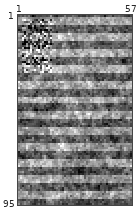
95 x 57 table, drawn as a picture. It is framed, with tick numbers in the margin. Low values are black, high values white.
Stripes: horizontal, repeating 12 times. Roughest part: top left. Odd patch: rougher, in the top left. Grain: streaks across.
